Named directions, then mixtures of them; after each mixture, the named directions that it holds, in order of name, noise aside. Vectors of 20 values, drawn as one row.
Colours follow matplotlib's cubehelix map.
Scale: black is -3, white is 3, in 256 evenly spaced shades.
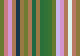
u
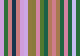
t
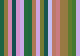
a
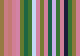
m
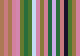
m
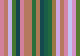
t, u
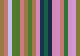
m, t, u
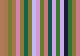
m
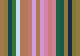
u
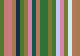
u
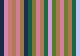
a, t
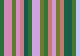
a, m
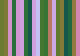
a, m, t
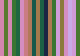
m, t, u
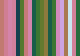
a, u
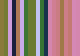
a, t, u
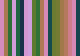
a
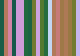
a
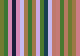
a, t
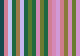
a, u
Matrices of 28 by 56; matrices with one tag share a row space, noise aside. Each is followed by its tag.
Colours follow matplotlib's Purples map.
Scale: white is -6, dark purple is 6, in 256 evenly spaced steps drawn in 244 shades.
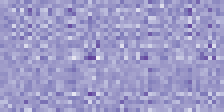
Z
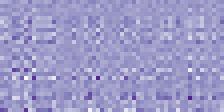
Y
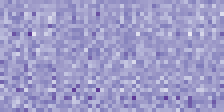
Y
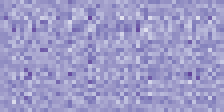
Z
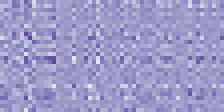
Y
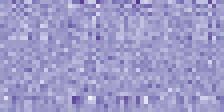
Z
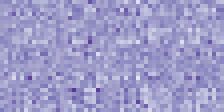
Z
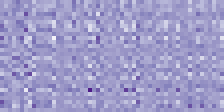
Y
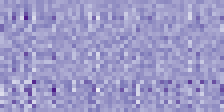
Y
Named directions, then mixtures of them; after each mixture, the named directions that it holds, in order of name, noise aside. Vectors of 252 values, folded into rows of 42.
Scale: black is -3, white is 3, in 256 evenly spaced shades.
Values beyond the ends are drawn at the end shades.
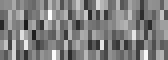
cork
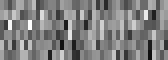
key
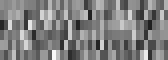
cork, key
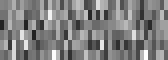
cork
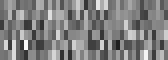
cork, key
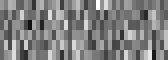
cork, key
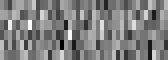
key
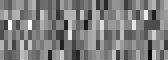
key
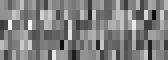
cork, key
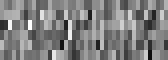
cork, key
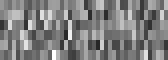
cork, key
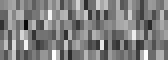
cork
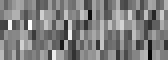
cork, key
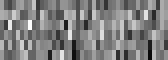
key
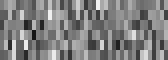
cork, key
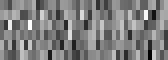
key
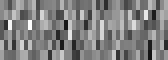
key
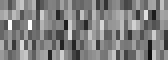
key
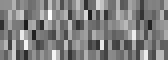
cork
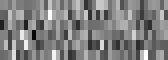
cork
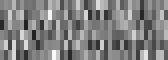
cork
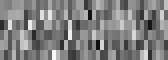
cork, key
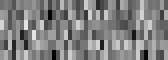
cork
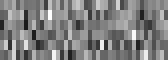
cork
